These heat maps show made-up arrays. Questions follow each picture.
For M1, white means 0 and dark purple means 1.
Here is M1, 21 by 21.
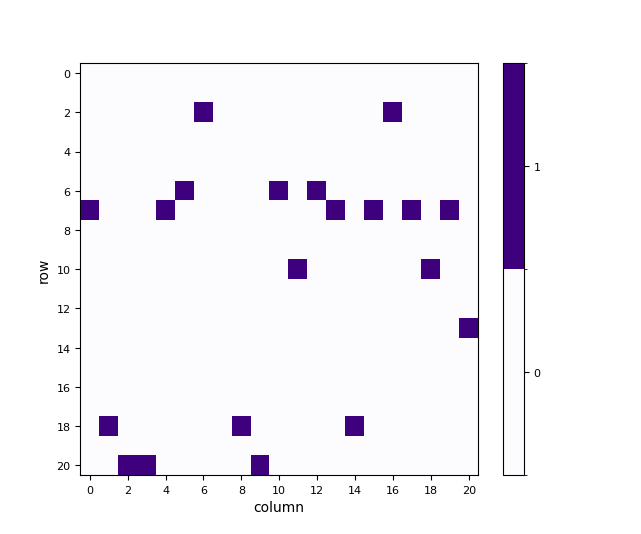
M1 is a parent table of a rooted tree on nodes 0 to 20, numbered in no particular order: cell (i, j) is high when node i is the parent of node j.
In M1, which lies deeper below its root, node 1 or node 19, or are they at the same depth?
node 1
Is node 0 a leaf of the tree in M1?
yes
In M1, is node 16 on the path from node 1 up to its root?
no
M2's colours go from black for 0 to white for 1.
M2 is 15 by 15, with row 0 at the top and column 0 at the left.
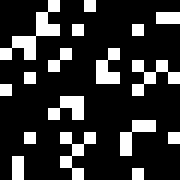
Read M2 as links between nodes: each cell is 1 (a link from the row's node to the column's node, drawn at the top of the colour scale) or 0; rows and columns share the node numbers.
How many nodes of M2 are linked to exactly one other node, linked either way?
0
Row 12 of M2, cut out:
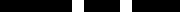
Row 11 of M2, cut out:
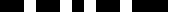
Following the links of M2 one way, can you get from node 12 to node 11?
yes
